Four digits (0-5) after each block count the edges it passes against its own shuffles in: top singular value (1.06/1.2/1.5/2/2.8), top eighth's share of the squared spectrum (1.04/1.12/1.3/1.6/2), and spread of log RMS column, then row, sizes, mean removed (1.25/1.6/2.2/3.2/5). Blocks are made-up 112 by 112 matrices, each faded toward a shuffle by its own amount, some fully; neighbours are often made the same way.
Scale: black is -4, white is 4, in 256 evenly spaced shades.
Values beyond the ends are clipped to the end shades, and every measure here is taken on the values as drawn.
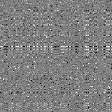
5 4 2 3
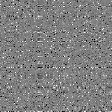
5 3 2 2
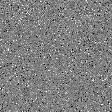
3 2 0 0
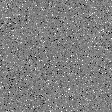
0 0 0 0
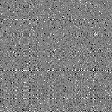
5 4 2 3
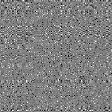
5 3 2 3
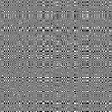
5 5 4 4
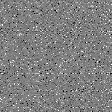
4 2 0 1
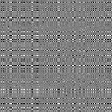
5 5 4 4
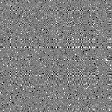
5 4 3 3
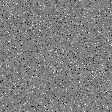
0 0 0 0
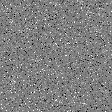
2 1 0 0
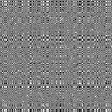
5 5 4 4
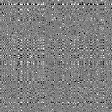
5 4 3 3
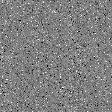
1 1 2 0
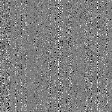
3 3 4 0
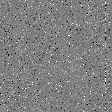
2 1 1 0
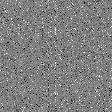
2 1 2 0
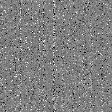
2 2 3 0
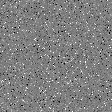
0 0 0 0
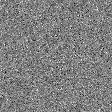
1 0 0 0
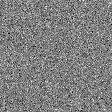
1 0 0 0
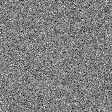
2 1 0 0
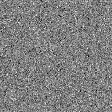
3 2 0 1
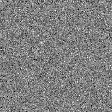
3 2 1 1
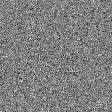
1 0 0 0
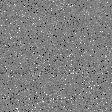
2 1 0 0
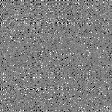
4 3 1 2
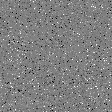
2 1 0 0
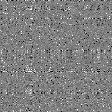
4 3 2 2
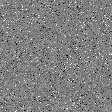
0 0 0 0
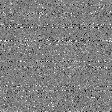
2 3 0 3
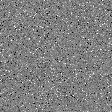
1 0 0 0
